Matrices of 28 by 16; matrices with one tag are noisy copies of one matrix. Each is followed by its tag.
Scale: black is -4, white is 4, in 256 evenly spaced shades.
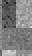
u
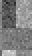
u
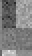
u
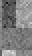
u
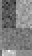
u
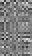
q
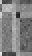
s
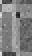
s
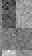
u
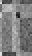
s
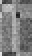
s
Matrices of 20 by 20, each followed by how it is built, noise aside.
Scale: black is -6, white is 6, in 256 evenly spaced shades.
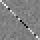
diagonal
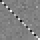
diagonal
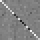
diagonal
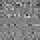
uneven rows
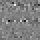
uneven rows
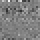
uneven rows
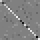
diagonal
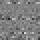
uneven rows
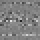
uneven rows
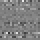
uneven rows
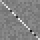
diagonal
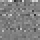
uneven rows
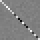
diagonal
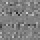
uneven rows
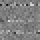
uneven rows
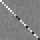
diagonal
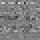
uneven rows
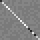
diagonal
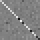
diagonal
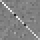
diagonal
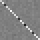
diagonal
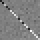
diagonal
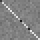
diagonal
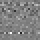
uneven rows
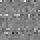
uneven rows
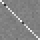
diagonal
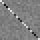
diagonal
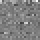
uneven rows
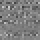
uneven rows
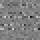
uneven rows
